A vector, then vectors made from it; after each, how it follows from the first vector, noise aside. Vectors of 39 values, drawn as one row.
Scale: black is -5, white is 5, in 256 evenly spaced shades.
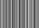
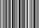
scaled up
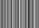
negated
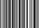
scaled up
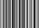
scaled up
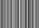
negated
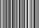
scaled up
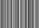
negated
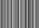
negated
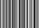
scaled up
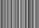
negated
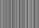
shrunk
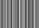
negated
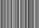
negated
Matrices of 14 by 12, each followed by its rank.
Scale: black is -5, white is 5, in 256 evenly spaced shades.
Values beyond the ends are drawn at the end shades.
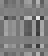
one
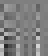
one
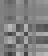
one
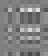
one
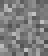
full rank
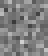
full rank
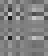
one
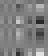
one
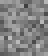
full rank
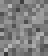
full rank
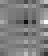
one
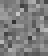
full rank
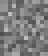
full rank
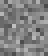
full rank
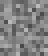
full rank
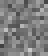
full rank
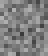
full rank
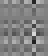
one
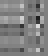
one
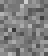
full rank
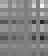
one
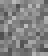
full rank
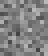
full rank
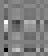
one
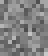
full rank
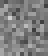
full rank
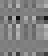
one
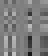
one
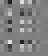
one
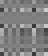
one
